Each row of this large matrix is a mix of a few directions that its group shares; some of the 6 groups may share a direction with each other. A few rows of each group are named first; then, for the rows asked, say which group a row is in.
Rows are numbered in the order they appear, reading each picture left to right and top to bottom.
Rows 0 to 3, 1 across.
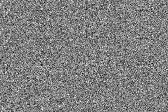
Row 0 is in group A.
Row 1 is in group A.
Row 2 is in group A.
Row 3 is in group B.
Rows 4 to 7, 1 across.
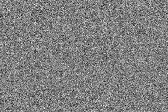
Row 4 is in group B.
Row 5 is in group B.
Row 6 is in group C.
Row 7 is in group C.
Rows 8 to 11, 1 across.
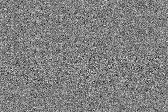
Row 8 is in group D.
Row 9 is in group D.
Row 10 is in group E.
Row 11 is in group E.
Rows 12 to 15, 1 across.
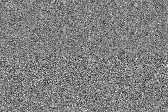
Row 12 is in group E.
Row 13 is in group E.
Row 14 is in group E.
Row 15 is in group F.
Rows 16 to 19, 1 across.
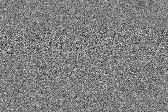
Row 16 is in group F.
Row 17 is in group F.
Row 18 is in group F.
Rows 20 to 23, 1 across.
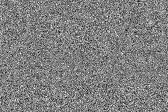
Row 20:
D
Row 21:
E
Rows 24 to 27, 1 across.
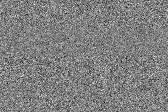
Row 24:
C
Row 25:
B
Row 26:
E
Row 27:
F
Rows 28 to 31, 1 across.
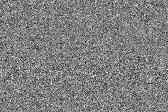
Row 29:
C
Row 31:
D
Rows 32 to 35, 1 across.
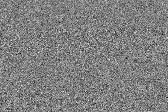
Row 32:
B
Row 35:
D
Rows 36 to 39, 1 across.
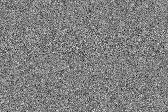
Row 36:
E
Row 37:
F
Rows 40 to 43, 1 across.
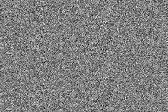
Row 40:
C
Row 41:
C
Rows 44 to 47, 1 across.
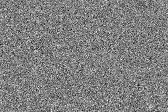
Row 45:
B
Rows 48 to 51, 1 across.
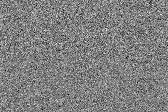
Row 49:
C
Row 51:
B
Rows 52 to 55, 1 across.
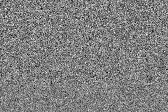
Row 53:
E
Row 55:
C
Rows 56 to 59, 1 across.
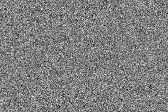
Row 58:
B
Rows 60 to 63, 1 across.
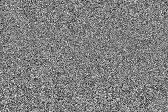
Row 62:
B
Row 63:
E
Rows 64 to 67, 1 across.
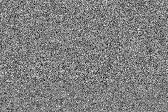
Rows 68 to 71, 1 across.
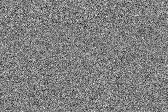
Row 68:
F
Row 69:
F
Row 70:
E
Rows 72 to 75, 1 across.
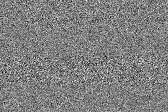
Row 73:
E
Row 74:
D
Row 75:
A
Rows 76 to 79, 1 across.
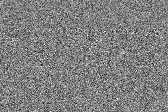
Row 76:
A
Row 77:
E
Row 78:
A
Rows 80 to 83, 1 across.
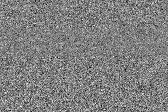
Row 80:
E
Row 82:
E
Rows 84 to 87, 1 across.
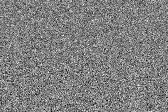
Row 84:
B
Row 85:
F
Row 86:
A
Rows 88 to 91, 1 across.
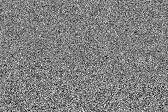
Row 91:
F
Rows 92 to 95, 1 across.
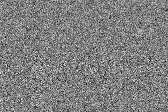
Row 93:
F
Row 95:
B
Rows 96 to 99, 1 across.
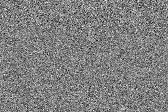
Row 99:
E
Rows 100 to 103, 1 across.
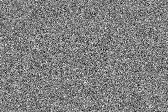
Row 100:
A
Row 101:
C
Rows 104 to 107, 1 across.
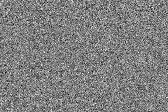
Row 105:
C
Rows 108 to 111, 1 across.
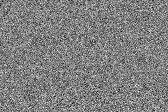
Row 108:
A
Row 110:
B
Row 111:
F
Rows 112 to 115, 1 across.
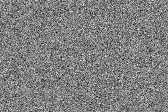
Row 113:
D
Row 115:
E
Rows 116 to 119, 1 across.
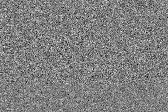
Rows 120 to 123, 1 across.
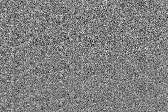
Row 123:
B
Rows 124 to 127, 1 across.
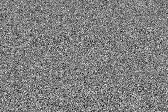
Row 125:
A
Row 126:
F
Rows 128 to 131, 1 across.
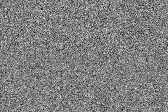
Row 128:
A
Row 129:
C
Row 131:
E
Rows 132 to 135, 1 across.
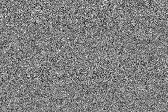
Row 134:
B
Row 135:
C
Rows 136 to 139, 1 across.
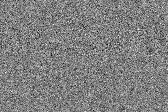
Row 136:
F
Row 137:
D
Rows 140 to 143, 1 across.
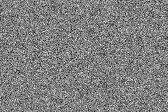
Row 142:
E
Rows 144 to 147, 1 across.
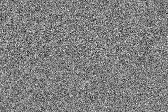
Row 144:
D
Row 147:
A
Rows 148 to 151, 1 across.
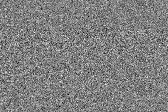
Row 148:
A
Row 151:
A
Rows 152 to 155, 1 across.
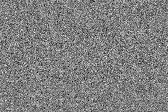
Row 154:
D
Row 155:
C
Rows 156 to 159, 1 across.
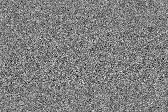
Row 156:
D
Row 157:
B
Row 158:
F
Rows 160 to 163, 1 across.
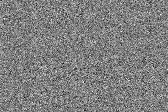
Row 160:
A
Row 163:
F
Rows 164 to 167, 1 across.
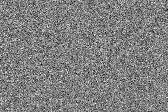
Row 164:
E
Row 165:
E
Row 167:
D
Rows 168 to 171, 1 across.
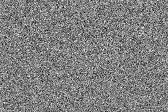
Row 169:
D
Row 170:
B
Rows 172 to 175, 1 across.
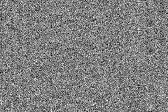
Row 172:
D
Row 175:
D
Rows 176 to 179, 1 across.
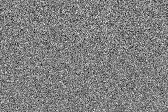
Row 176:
C
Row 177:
C
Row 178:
A
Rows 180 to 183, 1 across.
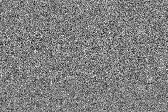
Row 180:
C
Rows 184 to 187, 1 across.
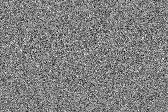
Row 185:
F
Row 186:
F
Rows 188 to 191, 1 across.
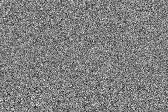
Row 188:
A
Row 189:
B
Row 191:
B
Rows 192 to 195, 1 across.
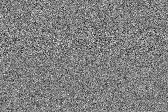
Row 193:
E
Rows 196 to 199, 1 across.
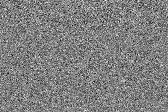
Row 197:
E
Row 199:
F
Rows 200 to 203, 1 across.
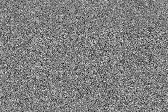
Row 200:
F
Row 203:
C
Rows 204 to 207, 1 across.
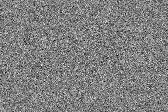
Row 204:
C
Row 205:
F
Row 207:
A
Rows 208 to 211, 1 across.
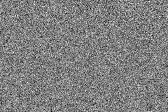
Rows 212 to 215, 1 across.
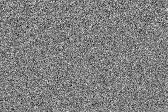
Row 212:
E
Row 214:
E
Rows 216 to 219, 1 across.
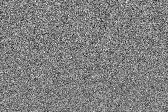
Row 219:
E
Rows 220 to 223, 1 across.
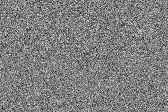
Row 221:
F
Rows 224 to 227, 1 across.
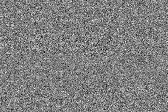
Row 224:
B
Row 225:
C
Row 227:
C
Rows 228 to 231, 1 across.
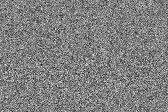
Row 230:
A
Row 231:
E
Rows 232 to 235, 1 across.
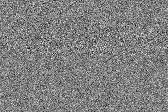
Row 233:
B
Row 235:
C
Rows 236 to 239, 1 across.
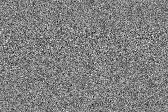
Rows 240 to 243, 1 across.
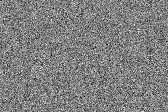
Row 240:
A
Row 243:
F
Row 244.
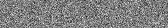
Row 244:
F
